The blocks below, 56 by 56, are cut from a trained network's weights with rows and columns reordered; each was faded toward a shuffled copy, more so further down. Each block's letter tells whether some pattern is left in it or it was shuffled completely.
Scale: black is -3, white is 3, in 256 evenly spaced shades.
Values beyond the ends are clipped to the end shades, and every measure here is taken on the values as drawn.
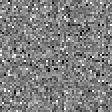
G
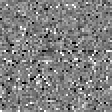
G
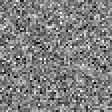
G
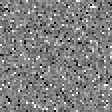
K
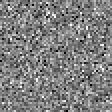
K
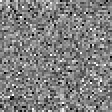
G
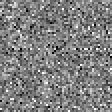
G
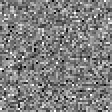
G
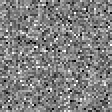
K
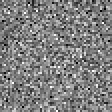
K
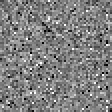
G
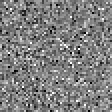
G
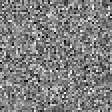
K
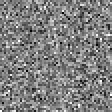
K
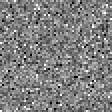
G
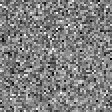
K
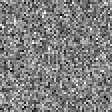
G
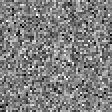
G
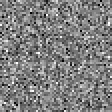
G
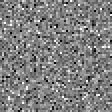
K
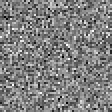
K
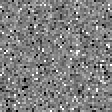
K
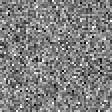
G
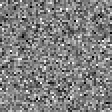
K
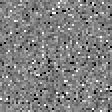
K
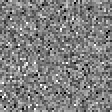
K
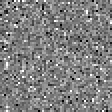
G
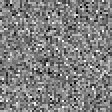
K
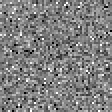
G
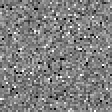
K
